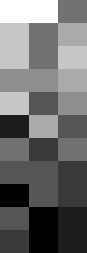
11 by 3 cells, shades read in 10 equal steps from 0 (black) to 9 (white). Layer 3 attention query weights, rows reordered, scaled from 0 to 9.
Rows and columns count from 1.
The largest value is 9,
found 2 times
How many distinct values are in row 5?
3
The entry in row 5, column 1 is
7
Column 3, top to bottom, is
4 6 7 6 5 3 4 2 2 1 1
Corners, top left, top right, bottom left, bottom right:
9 4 2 1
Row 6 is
1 6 3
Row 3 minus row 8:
4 1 5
